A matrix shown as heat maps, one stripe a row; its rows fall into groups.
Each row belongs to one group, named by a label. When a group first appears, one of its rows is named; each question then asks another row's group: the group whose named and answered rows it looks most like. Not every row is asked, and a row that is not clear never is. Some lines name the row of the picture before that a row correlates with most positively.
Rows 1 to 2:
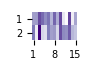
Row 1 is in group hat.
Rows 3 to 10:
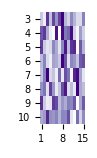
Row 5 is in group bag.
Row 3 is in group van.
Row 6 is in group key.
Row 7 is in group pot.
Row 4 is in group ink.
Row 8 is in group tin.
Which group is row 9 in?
bag
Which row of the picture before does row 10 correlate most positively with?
1
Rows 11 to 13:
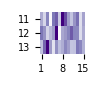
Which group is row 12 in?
ink
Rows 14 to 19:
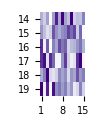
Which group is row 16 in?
van
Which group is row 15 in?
bag
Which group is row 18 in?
pot
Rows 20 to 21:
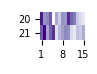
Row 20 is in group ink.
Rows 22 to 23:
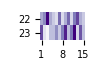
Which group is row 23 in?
bag
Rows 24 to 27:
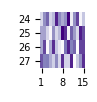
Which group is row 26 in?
bag
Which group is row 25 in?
key
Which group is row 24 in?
hat
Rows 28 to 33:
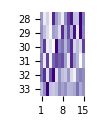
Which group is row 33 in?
pot
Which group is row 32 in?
tin
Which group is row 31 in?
van
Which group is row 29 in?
bag
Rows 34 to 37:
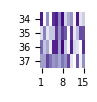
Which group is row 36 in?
van
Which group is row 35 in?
key
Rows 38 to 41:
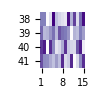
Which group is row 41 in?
key
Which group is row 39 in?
tin
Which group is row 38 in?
bag
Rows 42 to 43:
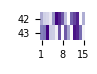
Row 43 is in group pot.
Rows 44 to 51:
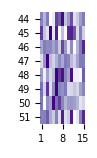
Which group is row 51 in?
key
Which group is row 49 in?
van
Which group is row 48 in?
van
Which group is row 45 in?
ink
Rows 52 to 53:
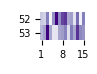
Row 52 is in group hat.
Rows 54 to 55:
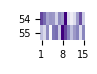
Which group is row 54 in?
tin
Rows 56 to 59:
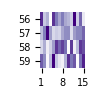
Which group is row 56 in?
bag
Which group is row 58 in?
key
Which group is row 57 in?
pot
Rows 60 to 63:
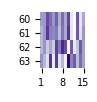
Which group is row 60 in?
hat
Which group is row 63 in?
ink
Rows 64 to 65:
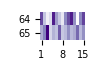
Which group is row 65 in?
pot
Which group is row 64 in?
bag
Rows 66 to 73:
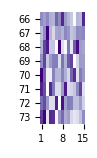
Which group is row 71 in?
tin
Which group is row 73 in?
tin
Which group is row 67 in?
pot
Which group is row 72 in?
ink
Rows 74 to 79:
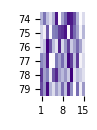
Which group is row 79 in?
hat
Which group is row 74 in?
ink
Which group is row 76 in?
pot
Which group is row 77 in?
hat
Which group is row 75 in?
van
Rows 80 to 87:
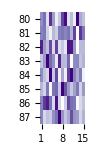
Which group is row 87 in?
van
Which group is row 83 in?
pot
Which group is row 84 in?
ink
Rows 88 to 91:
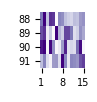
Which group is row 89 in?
ink
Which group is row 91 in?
key
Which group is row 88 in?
tin
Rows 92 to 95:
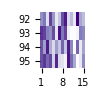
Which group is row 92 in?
tin
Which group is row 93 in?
tin
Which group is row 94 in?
hat
